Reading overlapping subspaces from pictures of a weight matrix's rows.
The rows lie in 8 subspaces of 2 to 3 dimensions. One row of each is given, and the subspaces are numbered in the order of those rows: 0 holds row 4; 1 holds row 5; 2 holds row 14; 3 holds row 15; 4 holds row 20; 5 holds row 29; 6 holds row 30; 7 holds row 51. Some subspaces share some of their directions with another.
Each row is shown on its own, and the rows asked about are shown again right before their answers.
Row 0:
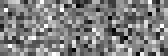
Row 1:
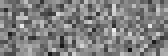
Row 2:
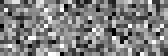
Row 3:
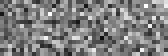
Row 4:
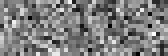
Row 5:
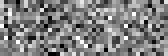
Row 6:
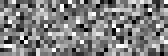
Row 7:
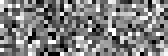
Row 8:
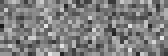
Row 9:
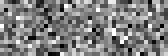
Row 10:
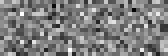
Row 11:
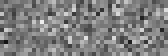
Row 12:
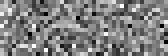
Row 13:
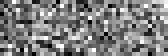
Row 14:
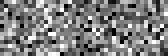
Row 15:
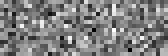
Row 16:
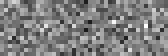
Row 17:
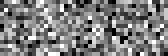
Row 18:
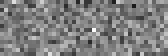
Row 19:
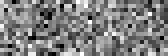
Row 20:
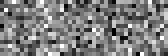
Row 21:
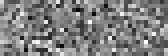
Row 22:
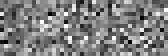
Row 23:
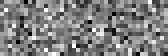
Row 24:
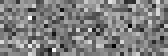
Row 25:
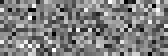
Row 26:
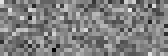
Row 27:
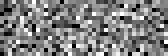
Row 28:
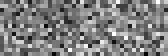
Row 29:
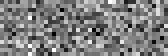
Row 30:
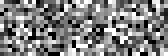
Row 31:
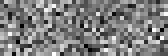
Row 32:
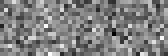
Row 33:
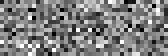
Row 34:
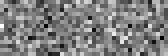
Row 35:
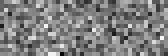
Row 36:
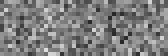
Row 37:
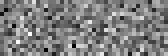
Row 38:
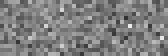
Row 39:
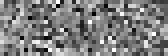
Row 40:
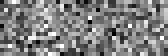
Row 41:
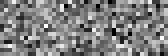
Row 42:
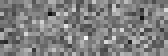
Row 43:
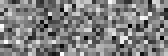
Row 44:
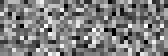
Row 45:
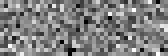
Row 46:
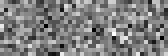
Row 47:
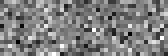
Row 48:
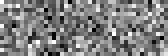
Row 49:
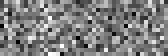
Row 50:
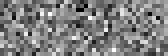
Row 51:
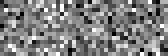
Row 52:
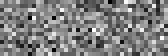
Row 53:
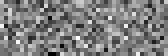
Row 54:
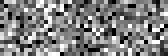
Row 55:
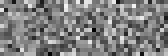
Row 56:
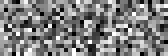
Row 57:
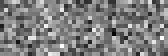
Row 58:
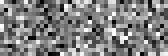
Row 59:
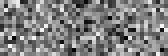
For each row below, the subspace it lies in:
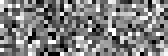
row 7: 7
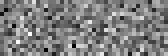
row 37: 6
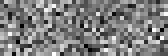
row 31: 2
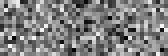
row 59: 7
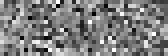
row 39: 0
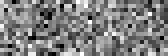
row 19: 0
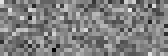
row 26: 5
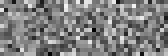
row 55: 4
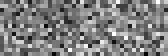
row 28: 4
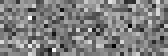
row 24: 5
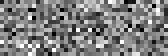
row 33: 5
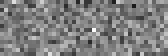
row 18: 4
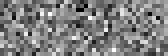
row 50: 0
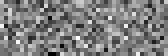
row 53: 1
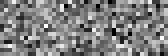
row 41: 1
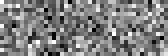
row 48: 7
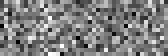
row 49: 1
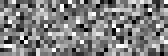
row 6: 1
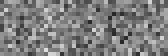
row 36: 6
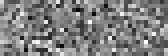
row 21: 0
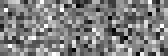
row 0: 7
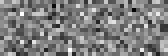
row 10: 7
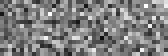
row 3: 0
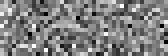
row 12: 6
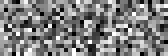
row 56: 2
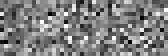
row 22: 3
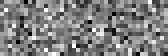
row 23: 6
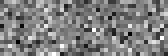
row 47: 2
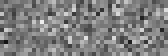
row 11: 3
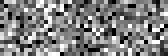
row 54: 2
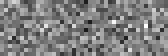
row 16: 7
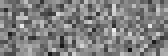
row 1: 3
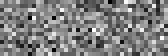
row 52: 5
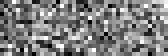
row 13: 0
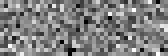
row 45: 7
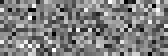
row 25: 5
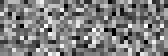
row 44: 0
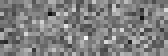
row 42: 3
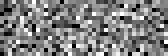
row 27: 6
